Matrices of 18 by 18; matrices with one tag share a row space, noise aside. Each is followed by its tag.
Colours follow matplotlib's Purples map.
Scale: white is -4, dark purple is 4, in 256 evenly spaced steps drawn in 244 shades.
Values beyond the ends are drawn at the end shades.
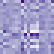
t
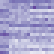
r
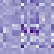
t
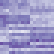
r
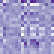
t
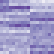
r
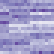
r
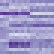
r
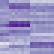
r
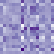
t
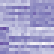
r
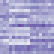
r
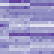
r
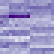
r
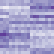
r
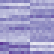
r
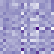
t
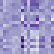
t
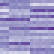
r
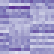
r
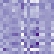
t
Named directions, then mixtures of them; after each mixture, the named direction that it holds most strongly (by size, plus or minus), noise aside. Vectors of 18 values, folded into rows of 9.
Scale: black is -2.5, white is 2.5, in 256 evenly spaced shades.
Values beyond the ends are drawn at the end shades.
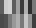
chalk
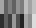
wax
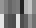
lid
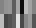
lid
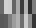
chalk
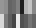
lid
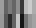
lid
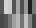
chalk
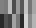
wax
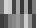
chalk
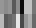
lid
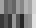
wax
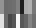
lid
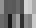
wax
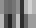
lid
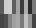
chalk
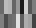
chalk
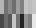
wax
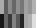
wax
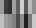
chalk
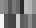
lid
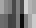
wax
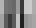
lid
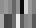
lid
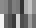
lid
